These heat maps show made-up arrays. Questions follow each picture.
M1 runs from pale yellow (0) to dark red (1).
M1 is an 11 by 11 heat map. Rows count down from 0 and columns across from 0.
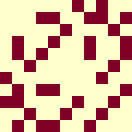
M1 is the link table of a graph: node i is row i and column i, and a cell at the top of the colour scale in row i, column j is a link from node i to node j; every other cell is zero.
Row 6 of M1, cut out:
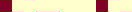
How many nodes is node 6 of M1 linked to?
2
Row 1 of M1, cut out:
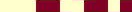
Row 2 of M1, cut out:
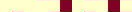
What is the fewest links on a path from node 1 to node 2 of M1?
3
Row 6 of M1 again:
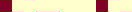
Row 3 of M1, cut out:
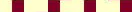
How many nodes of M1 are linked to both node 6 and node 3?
0
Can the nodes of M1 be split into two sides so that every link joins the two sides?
no
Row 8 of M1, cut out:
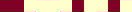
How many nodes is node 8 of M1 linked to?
4
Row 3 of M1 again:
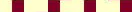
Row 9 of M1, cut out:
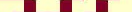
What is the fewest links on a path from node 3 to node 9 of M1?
3
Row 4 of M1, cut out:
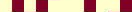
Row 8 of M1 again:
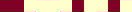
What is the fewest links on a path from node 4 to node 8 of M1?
2
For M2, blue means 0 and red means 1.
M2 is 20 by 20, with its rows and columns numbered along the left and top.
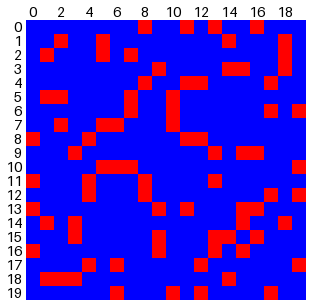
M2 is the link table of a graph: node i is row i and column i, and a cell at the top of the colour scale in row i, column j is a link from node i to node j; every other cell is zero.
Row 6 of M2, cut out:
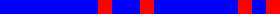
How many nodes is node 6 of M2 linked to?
4
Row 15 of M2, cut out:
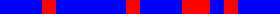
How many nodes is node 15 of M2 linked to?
5
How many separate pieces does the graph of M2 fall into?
1
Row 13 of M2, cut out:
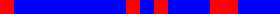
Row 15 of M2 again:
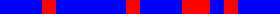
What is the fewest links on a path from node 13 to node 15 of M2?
1
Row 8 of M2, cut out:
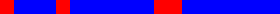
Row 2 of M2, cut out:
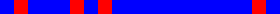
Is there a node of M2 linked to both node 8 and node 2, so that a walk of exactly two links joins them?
no
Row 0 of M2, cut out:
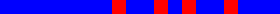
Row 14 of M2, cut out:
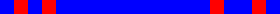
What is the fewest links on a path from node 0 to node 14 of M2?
3
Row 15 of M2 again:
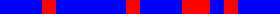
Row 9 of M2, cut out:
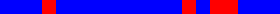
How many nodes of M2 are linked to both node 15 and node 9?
3
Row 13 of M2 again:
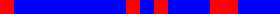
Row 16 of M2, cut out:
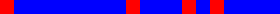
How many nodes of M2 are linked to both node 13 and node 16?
3
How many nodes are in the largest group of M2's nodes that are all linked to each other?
4
